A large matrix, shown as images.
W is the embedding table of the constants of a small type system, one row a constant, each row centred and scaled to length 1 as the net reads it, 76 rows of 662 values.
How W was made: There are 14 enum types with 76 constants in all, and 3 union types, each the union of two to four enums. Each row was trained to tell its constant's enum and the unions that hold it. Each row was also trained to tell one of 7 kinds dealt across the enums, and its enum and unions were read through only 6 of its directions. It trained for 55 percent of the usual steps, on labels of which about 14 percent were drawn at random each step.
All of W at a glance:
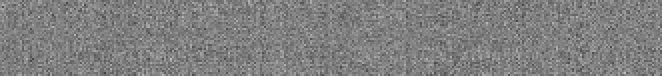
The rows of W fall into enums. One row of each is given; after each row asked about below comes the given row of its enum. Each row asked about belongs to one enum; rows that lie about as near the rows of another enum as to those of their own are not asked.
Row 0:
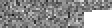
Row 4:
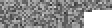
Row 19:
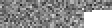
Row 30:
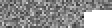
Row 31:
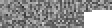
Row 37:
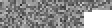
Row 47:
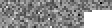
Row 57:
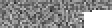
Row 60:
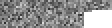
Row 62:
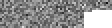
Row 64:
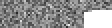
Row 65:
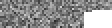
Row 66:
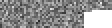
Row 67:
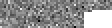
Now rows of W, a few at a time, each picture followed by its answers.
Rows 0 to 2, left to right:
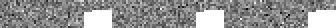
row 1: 31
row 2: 37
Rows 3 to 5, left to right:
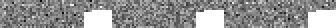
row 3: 31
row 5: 62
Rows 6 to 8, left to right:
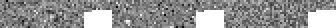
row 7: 4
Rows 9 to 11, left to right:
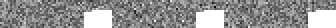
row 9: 37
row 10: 19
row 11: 66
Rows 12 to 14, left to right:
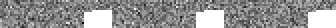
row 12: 0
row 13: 57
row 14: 64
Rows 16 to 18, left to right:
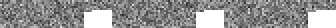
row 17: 67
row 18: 66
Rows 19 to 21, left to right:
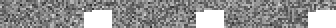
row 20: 66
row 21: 31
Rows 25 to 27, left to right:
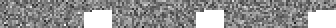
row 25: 0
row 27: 67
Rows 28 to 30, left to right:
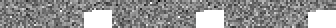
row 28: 64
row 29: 64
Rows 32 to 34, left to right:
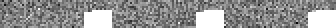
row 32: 57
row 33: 31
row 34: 64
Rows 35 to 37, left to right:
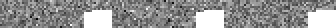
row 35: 65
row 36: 65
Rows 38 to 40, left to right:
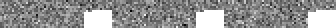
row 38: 30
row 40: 4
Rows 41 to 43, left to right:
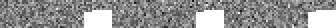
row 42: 65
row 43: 19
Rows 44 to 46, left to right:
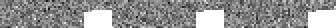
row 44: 64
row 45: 67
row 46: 67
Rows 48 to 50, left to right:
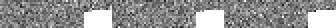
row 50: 65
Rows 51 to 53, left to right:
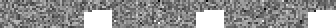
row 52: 57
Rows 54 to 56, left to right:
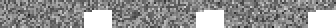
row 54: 30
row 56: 0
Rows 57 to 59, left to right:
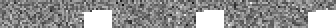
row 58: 30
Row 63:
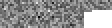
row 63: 62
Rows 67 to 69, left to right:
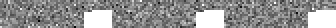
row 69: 31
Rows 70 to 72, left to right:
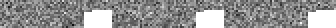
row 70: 62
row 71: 65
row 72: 67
